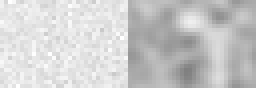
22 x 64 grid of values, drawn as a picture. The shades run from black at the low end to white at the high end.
The table splits into one row of 2 panels. Panel 1,1: very high, fine-grained, faint in contrast. Panel 1,2: high, blotchy.
